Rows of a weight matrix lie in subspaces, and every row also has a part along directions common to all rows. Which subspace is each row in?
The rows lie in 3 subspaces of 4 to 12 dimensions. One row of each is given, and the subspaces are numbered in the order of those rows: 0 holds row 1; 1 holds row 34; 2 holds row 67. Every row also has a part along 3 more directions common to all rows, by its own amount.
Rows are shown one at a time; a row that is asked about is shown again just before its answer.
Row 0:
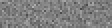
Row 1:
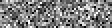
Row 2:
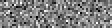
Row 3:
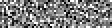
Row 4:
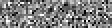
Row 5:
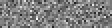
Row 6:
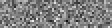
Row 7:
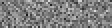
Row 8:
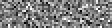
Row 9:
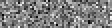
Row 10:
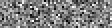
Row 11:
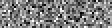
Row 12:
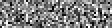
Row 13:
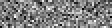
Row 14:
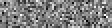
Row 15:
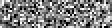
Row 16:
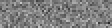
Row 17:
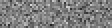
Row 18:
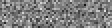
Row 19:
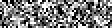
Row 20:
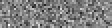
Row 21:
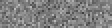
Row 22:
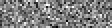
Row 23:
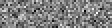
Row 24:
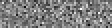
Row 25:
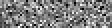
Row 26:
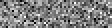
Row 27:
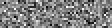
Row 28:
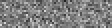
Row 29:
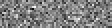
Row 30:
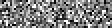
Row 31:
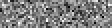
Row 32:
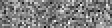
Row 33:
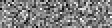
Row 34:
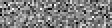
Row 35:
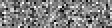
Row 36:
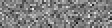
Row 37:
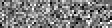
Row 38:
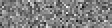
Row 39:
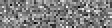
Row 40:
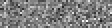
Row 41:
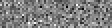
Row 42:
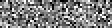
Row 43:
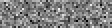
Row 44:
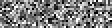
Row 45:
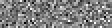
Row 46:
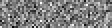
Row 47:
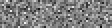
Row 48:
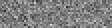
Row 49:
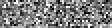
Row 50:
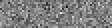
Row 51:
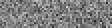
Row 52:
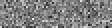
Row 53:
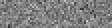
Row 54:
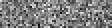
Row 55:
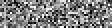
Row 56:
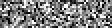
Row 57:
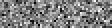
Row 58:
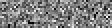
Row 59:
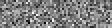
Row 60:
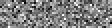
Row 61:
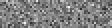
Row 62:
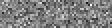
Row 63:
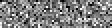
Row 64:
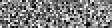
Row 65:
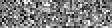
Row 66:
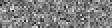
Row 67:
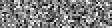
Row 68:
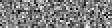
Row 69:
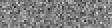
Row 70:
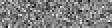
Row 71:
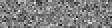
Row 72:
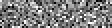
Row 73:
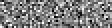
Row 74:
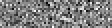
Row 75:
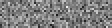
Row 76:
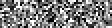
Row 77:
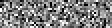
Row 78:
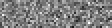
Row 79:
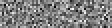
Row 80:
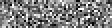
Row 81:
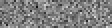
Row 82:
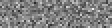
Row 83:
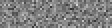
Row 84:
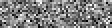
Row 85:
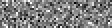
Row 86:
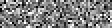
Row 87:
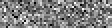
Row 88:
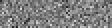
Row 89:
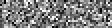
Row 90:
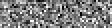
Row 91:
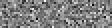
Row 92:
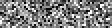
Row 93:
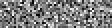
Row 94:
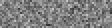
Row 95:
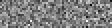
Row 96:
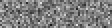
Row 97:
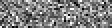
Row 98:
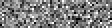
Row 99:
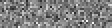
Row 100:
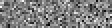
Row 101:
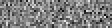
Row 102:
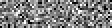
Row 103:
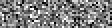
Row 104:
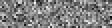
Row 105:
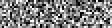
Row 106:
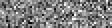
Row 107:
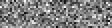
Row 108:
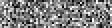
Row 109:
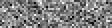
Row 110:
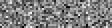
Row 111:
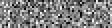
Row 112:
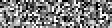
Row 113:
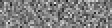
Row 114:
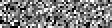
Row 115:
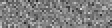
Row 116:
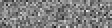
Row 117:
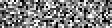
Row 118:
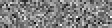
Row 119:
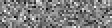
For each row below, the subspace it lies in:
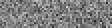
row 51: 1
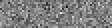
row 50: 0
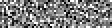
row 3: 1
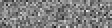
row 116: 0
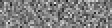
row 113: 1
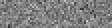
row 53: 0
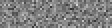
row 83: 1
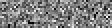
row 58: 0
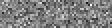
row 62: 0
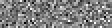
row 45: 1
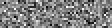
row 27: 0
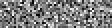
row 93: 1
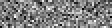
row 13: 1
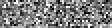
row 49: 0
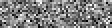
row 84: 0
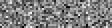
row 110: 0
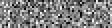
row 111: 2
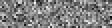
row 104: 2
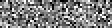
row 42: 0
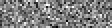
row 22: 0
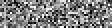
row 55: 1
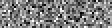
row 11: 2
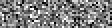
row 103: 2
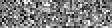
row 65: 0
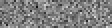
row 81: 0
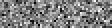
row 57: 2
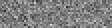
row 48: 0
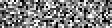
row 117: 0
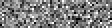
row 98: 2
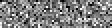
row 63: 0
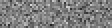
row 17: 0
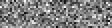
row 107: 0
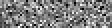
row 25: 1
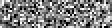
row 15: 1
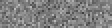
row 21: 2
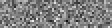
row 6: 2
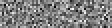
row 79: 1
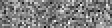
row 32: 2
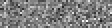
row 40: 1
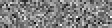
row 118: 0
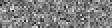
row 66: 1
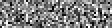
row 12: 1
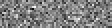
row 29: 2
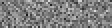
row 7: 1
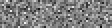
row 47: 1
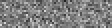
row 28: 0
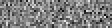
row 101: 2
